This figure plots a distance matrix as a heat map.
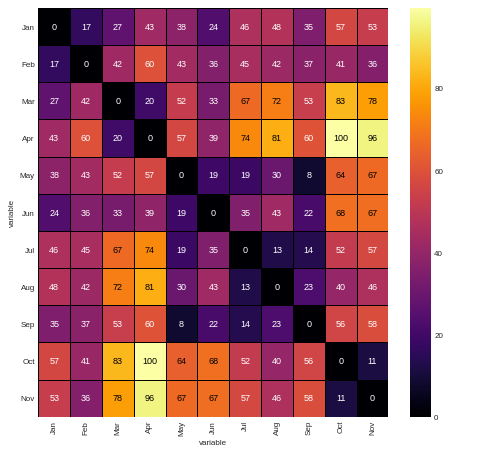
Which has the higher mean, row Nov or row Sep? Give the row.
Nov
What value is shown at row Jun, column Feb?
36
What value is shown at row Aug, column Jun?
43
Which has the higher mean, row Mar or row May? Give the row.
Mar
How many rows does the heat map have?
11
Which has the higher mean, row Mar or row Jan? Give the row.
Mar
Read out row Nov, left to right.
53 36 78 96 67 67 57 46 58 11 0
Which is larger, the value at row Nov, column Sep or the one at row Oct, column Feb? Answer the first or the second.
the first
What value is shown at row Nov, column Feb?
36
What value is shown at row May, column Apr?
57
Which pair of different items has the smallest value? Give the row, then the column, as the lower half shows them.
Sep, May
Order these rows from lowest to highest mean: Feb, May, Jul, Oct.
May, Feb, Jul, Oct
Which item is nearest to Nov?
Oct
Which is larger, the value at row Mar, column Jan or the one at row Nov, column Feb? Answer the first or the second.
the second
